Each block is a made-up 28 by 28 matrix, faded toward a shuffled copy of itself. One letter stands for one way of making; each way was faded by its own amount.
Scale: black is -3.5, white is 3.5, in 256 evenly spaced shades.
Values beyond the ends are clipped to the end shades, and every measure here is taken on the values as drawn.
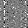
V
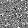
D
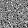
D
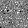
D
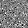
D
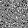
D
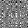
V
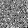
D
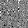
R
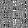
V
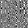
V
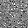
R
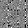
V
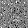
R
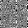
V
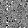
R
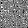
R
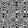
V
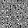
R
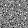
D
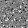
D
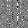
V
